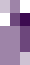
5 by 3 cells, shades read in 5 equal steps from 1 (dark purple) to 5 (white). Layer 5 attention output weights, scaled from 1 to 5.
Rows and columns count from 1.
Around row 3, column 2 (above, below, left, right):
2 3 3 2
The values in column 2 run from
2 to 3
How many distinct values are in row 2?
3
